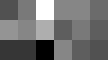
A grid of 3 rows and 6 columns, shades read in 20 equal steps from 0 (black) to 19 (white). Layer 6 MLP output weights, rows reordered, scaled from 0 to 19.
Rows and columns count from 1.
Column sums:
21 23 32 27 26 21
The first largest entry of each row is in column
3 3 4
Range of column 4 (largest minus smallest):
3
